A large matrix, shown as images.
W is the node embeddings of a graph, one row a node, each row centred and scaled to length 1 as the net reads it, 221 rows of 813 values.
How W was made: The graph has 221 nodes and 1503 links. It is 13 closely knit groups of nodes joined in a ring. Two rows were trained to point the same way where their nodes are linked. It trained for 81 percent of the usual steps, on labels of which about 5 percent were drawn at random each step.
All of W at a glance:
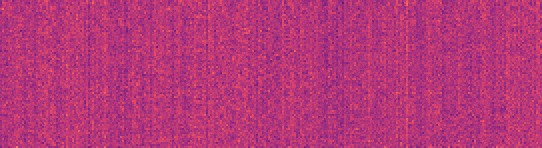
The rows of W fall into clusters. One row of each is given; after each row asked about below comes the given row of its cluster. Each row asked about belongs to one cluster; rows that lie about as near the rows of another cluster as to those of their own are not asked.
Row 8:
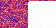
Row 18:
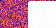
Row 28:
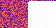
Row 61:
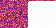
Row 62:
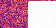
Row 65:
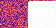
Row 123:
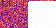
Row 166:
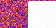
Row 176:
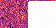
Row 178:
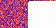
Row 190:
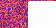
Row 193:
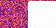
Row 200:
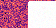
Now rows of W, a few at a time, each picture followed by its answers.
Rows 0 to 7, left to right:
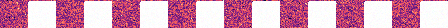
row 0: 65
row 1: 8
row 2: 200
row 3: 8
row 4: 8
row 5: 18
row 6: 18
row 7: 190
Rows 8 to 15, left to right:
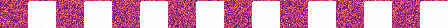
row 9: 166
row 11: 176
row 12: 123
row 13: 123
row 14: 166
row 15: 178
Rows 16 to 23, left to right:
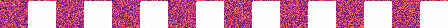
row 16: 200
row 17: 62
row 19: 8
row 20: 176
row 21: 61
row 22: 28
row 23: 123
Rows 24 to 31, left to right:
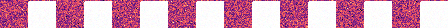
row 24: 65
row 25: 61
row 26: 190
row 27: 62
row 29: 28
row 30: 200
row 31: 8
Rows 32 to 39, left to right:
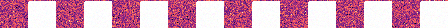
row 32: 193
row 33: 200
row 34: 8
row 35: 166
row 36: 193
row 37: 28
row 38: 62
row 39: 65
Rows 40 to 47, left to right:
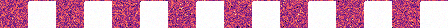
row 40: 176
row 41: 123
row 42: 200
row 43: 61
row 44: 166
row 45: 123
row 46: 123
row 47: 123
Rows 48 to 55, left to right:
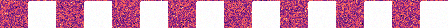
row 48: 178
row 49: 200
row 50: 61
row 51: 61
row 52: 65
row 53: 193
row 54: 190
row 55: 200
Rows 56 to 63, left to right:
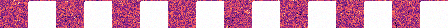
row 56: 123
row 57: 65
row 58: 18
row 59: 28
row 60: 190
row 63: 178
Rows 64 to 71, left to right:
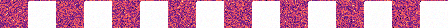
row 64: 62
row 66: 193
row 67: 123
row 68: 200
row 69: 18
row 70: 18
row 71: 200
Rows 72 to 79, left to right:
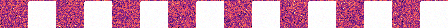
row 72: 61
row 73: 123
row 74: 8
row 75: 65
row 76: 65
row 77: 123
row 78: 200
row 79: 176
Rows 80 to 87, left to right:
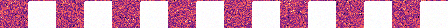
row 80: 178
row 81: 18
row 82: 123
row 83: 62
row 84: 62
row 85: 190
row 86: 28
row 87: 28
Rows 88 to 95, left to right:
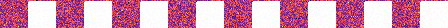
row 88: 193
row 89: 190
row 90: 62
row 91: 178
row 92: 18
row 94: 28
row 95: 62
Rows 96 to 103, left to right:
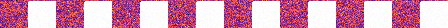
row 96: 65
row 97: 193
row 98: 178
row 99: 61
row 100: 18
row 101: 65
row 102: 62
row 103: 178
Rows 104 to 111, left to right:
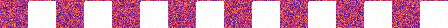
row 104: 200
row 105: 123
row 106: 176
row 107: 61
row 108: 176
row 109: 178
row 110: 178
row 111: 166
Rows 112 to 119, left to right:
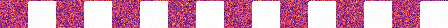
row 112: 190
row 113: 193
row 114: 190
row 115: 200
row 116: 176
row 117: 18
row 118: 176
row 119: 28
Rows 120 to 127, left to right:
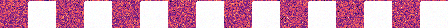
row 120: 61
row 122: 65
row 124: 190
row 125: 62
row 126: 65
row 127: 123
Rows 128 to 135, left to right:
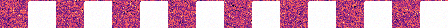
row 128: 190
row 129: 193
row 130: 193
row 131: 18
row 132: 62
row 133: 61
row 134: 8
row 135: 65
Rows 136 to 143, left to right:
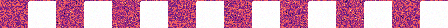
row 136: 200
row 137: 178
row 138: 18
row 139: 8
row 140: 8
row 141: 178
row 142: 176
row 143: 200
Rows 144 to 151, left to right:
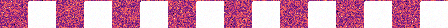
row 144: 65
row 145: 62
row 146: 176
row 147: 193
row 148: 193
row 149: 178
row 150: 65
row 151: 61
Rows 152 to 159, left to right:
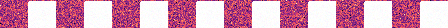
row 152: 8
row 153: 166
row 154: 61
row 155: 28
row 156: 178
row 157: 193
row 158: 200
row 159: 8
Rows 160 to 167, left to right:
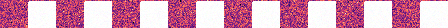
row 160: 28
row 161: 62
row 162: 193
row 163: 62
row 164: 123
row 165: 123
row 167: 8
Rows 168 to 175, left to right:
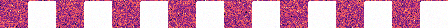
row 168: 8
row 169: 123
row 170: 166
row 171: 178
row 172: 65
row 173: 65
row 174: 166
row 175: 176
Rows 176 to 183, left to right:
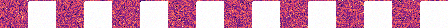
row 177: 61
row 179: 200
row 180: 18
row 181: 190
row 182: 8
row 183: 8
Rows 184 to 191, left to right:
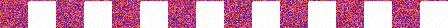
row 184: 166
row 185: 123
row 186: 18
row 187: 190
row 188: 61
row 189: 62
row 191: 8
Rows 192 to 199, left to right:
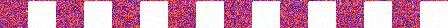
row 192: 62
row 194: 18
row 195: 166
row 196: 28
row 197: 178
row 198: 61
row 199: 18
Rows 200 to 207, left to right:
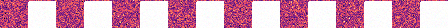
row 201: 123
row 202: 65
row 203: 190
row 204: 62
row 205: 65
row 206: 65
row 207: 123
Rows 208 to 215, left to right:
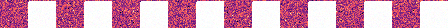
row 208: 176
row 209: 61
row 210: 176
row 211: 176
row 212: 193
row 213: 178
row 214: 62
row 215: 190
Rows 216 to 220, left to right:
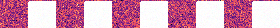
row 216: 61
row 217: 166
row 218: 28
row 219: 65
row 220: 18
